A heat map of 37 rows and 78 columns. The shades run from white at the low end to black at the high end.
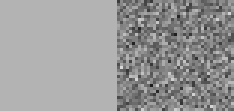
It is made of 1 by 2 panels. Panel 1,1: low, flat. Panel 1,2: middling, fine-grained, strong in contrast.
